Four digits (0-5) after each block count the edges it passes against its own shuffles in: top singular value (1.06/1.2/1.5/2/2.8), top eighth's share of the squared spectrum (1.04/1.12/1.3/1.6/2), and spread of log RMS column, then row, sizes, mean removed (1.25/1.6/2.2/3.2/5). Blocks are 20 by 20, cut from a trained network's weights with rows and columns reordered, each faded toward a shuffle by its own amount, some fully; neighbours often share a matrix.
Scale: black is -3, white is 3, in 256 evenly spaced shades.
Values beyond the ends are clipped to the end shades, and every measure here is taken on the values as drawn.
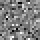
0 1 0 0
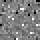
1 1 0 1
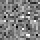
2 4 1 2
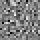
2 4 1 2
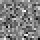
1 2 0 1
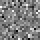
0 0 0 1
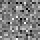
2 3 1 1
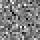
1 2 0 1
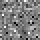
0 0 0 0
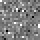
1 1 0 0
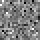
0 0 0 0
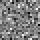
0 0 0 0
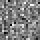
1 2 0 0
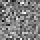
0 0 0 1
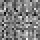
3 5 2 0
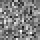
2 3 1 0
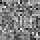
2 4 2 0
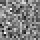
0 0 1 0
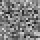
0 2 0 0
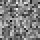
1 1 1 0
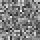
1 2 0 0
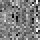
2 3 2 0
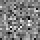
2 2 2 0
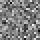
2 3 1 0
